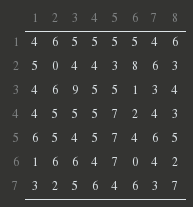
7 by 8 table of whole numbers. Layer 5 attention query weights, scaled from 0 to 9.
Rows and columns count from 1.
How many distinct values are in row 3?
6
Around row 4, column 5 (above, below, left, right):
5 7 5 2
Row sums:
40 33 37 35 42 30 36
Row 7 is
3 2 5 6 4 6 3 7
